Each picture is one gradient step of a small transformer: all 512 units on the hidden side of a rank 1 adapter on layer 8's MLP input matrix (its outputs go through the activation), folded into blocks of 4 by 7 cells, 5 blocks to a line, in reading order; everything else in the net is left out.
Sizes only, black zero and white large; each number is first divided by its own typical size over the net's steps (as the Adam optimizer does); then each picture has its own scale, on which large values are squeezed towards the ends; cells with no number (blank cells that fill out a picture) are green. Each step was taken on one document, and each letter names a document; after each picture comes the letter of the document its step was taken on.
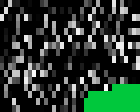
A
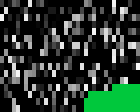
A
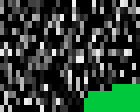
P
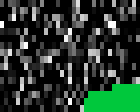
P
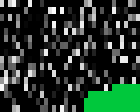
A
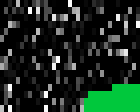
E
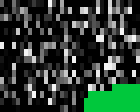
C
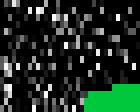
E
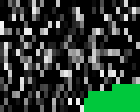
P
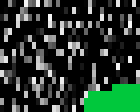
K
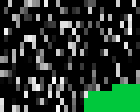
K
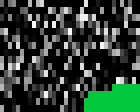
A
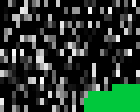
K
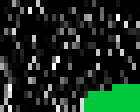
E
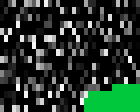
K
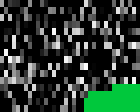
A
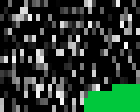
K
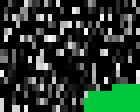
K
